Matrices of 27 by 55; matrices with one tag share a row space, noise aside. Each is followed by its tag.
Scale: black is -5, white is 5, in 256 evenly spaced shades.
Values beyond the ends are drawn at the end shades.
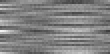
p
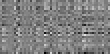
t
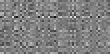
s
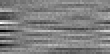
p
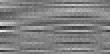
p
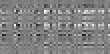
t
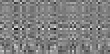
s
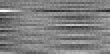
p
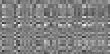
t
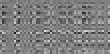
t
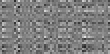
t
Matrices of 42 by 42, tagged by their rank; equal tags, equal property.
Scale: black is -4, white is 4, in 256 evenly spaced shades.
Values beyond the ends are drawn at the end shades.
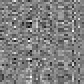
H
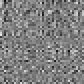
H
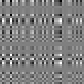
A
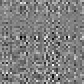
H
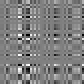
A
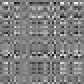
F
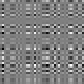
A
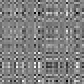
F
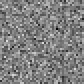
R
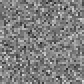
R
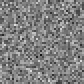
R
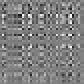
F
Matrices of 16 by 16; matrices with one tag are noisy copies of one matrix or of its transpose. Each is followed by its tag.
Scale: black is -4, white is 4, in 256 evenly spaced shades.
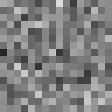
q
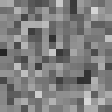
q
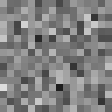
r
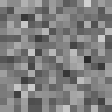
r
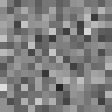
r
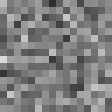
q
